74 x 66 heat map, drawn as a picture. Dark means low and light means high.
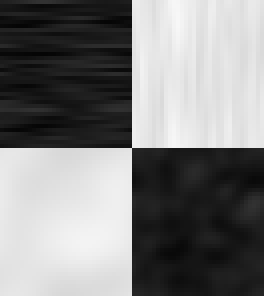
It is made of 2 by 2 panels. Panel 1,1: very low, streaked across, faint in contrast. Panel 1,2: very high, streaked downward, faint in contrast. Panel 2,1: very high, smooth, faint in contrast. Panel 2,2: very low, blotchy, faint in contrast.
